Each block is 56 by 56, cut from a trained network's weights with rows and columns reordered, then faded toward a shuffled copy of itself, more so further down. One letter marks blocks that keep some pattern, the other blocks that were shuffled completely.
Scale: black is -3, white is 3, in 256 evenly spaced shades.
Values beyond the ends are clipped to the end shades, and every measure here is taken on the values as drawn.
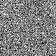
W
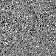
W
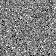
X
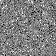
X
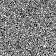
X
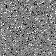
X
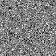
W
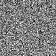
W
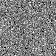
W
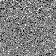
W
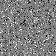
W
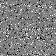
W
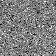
X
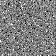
X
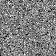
X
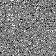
W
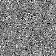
W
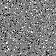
X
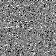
W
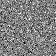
X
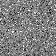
W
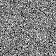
X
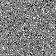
W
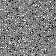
X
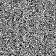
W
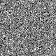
W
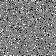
W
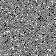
X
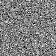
X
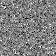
X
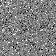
W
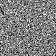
X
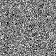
W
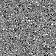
W
